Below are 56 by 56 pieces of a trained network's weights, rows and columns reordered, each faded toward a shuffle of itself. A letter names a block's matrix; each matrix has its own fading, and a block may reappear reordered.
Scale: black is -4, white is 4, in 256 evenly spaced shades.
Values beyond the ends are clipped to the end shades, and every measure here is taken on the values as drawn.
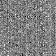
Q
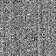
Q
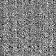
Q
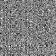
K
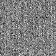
Q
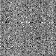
Q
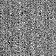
Q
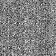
K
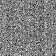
K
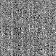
Q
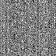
Q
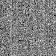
K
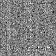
Q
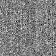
K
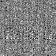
Q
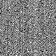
K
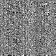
Q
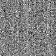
Q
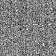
K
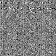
Q
